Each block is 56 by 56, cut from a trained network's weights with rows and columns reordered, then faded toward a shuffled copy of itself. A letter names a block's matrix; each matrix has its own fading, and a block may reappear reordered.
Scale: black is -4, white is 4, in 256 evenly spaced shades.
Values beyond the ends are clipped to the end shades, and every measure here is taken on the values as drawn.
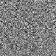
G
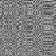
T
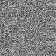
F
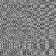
T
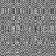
T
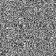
G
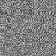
F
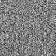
G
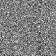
G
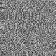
F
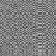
T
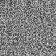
F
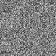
G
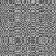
T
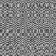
T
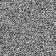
F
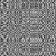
T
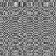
T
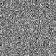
G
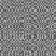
T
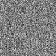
G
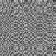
T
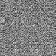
F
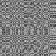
T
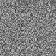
F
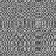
T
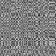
T
